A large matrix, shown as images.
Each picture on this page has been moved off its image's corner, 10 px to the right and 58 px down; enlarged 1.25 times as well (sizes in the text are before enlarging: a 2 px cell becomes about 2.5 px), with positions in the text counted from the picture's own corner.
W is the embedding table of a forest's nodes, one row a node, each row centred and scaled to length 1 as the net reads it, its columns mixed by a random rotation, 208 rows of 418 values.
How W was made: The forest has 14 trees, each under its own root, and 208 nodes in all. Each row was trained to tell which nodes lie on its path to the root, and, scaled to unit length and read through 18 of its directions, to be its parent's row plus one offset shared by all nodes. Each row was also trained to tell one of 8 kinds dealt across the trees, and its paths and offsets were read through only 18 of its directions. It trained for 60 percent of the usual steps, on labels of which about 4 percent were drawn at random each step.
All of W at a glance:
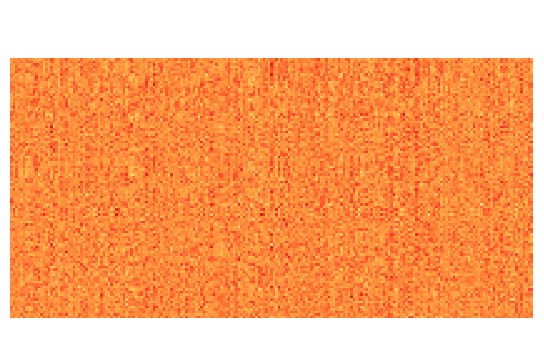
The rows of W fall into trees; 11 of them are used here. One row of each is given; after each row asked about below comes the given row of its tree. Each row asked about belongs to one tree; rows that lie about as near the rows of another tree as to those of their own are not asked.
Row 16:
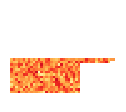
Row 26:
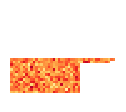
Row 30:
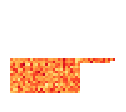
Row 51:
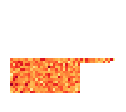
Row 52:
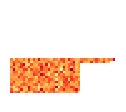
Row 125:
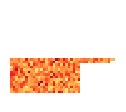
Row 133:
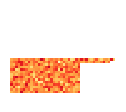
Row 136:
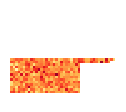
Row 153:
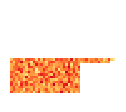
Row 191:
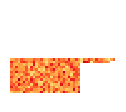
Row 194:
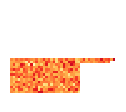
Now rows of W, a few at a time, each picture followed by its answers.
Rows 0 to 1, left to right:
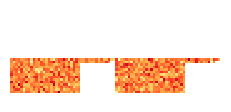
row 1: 51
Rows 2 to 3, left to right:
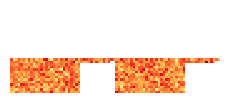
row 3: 136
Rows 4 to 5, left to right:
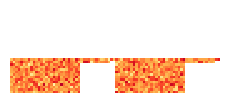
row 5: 153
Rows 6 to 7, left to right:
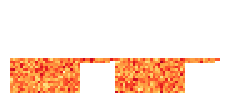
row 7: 153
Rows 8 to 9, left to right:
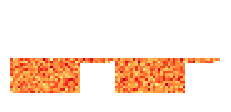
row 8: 51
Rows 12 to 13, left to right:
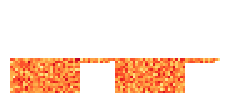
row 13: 16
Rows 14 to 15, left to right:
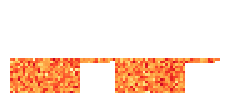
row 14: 125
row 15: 16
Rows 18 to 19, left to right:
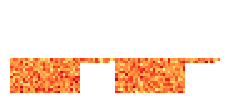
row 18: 16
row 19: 52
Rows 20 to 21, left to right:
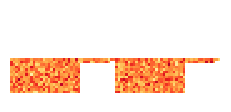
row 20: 16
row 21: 16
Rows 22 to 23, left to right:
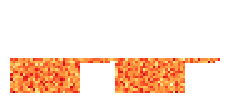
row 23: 30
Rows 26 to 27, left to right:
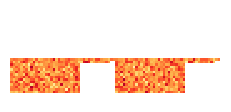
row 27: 191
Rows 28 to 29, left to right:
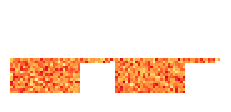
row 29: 191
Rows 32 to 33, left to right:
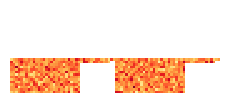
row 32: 133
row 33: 52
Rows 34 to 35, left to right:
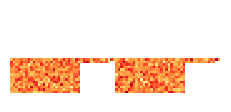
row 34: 16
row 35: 133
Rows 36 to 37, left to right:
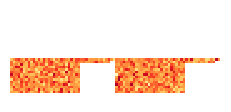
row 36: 133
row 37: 153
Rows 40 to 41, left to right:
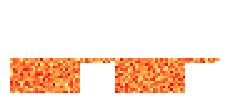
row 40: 30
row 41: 153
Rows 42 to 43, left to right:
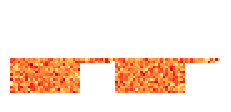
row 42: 194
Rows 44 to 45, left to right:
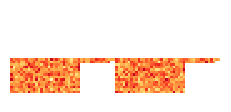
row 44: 125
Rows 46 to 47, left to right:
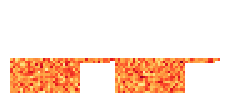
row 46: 153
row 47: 16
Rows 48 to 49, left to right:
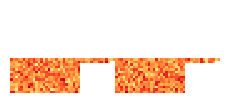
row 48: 52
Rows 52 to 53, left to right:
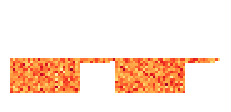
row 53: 51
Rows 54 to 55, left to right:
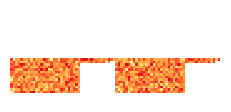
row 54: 51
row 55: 30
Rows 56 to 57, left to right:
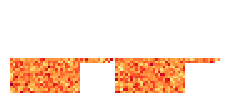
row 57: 194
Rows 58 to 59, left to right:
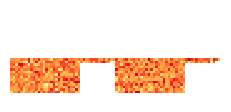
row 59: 51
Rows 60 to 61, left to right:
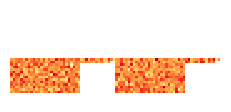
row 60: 51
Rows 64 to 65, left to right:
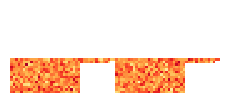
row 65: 125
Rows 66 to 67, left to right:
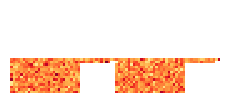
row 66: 194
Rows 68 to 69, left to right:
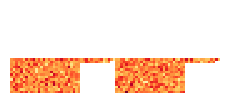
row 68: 51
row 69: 133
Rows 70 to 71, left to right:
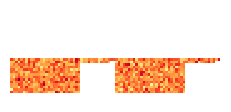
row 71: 30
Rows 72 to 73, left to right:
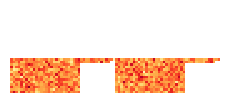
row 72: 51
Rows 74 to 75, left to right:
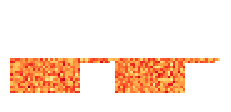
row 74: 191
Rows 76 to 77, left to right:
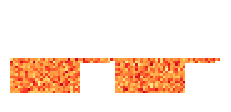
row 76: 133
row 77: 194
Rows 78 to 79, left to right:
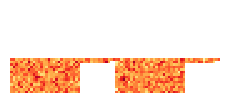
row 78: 16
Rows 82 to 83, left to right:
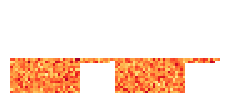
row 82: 16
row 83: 194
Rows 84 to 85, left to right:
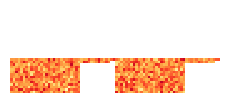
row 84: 194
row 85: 153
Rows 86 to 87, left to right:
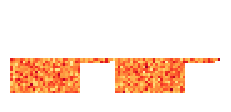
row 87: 52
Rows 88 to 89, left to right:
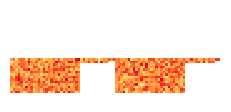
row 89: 153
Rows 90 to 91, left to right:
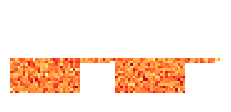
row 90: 125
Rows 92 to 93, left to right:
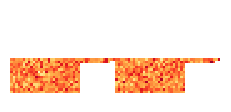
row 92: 16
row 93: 194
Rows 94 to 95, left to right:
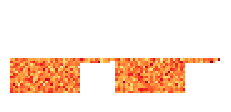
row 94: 153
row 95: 194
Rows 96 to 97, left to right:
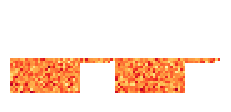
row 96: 51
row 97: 194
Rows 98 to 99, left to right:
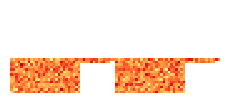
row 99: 153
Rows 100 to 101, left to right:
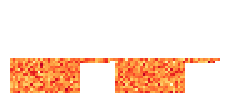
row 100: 16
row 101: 30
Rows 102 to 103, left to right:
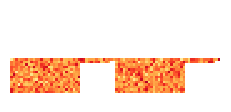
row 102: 136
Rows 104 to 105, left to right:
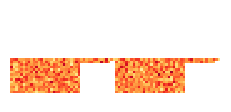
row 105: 133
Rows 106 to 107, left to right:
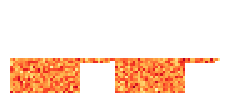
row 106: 136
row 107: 133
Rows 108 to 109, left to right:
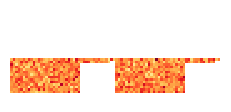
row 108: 16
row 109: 26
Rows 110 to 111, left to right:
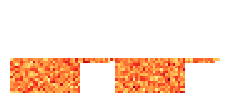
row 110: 16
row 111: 191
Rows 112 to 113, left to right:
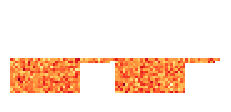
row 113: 26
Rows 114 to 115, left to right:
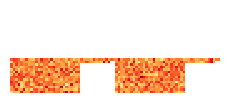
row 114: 26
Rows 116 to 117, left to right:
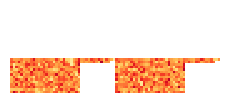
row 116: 51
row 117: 125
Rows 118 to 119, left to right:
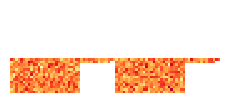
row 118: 51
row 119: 153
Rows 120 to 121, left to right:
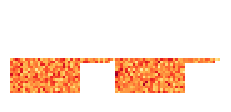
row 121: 125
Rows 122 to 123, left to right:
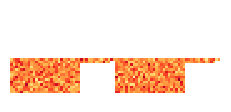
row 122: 133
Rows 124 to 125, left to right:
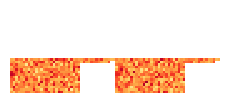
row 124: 125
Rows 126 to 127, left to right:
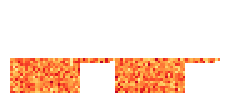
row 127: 194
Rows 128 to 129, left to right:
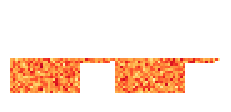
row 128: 153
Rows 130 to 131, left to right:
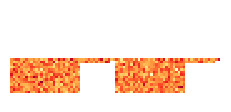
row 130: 194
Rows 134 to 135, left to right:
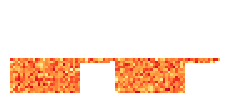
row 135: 51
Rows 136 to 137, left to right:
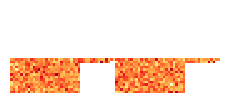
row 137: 26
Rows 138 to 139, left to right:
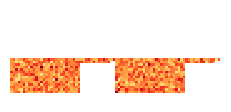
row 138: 125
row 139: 194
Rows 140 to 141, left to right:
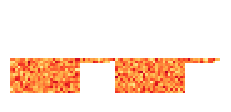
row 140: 133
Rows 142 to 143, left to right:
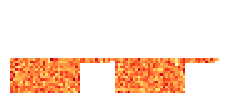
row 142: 125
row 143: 51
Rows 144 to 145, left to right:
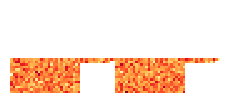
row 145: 51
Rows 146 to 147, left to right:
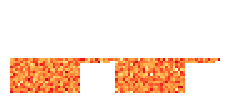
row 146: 153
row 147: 125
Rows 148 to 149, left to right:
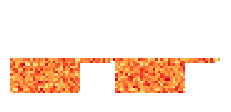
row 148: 30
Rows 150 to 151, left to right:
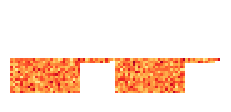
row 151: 133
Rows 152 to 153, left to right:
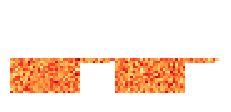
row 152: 133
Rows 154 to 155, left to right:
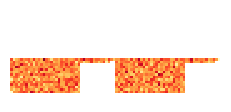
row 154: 51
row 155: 51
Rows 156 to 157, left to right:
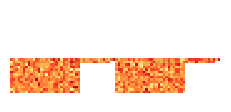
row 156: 125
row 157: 30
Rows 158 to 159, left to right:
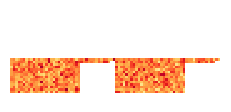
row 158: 52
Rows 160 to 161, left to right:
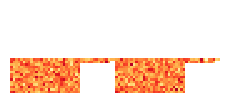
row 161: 16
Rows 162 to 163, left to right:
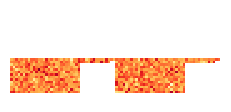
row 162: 136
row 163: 26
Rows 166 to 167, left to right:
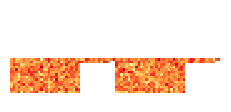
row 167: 125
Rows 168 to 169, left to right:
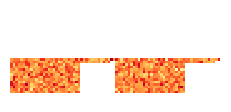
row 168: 153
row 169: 125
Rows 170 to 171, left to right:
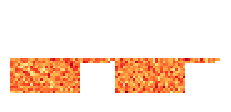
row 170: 125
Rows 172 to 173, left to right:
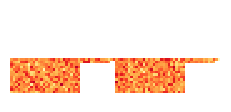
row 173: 16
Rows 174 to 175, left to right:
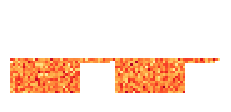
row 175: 51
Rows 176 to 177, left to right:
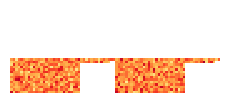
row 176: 136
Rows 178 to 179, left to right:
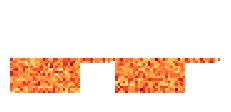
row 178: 125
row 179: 194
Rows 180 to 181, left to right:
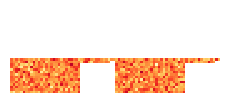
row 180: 125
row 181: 16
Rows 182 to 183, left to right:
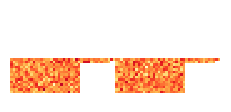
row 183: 51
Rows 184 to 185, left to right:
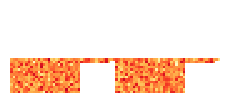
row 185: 16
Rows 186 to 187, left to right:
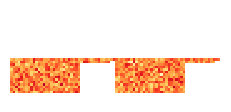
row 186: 30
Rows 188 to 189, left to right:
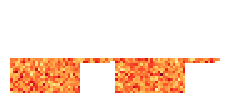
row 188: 30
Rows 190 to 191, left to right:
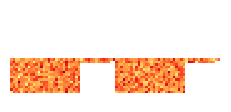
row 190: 191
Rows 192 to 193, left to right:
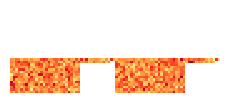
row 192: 153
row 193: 16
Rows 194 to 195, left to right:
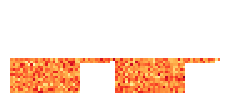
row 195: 191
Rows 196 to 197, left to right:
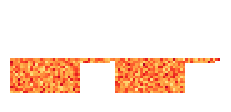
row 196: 191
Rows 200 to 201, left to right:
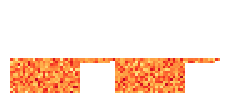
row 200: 125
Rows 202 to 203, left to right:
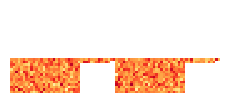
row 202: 194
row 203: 153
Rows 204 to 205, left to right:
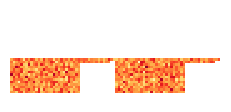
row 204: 133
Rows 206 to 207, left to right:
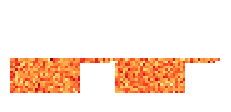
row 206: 125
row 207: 30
